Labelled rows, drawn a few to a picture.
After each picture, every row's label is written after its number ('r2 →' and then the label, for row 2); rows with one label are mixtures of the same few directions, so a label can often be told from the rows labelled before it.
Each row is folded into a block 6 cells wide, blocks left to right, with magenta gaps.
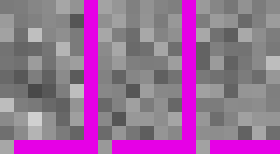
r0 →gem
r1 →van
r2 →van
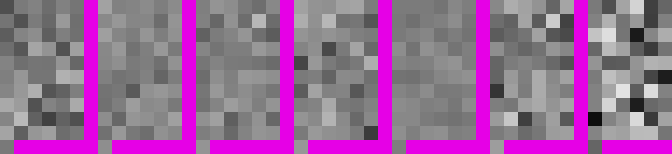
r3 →van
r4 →van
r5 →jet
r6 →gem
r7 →van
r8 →jet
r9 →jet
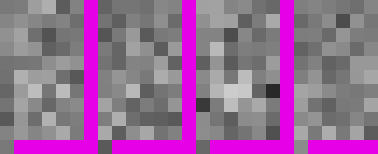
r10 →jet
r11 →van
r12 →gem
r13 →van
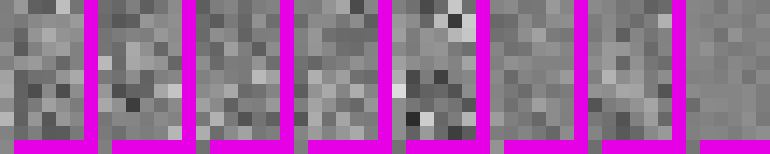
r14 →jet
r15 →gem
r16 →van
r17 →jet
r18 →jet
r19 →jet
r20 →gem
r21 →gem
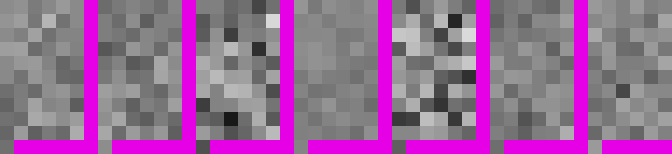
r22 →van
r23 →van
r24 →gem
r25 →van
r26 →jet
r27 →gem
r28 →van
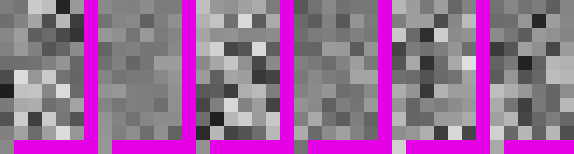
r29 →jet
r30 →van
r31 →van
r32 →van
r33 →van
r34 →van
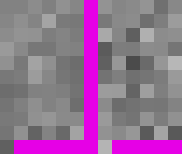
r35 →van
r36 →van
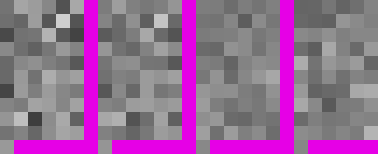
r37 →jet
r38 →jet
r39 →van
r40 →gem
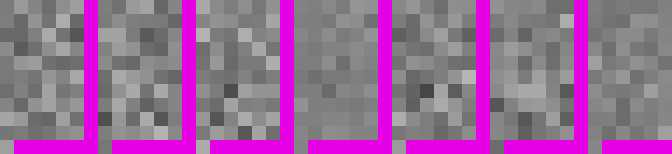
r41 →jet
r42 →jet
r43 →van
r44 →gem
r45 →jet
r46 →gem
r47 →gem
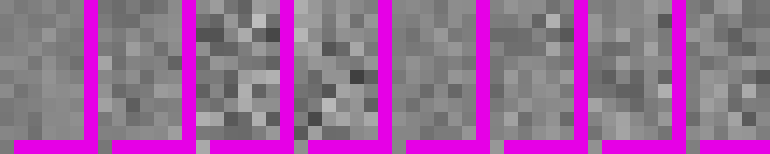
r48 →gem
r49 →gem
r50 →jet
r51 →van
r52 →jet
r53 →jet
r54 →gem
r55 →jet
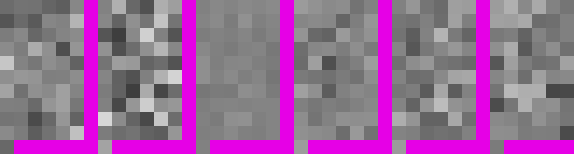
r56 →gem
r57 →jet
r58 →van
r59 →van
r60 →jet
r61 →gem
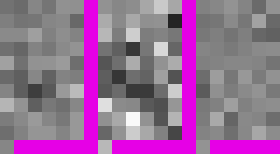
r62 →gem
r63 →gem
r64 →jet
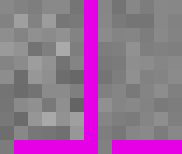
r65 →van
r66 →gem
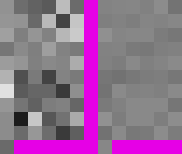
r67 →jet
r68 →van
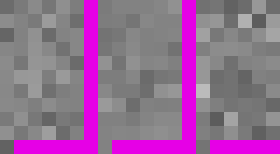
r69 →van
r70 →gem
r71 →jet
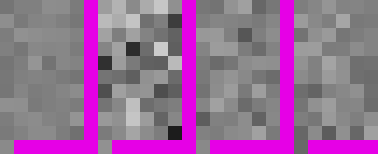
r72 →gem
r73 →gem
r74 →jet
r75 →van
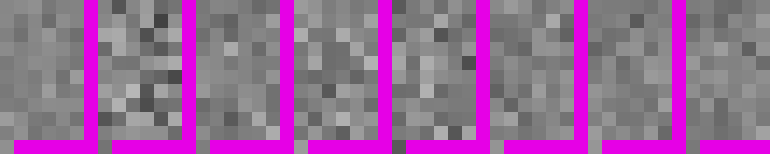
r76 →jet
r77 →jet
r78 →gem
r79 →van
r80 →van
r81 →jet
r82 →van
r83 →gem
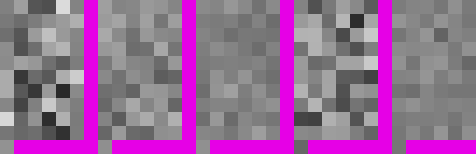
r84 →jet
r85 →van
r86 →jet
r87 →jet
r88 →van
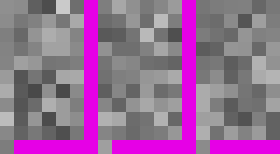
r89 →jet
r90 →jet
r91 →van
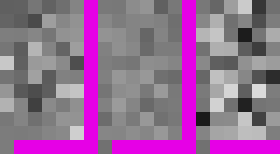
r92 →gem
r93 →jet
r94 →jet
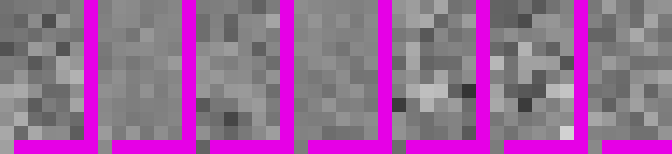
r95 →van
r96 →van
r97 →gem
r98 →van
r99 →gem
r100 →gem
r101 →jet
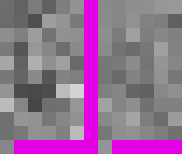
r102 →gem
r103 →gem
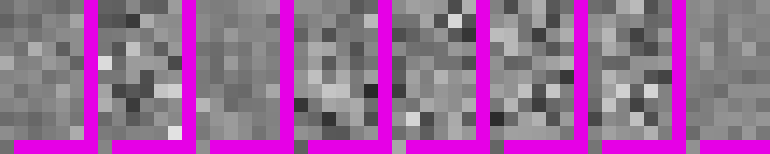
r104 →gem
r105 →gem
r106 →gem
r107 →gem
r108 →jet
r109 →jet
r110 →jet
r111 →van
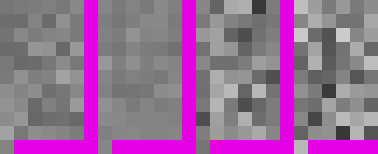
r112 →van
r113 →gem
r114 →jet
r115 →van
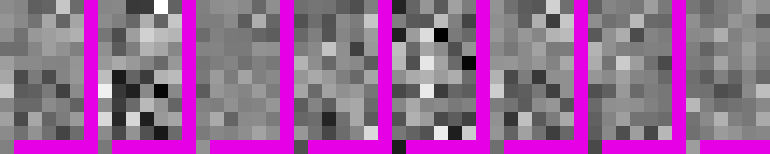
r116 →jet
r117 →jet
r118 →jet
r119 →gem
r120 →van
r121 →jet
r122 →van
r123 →gem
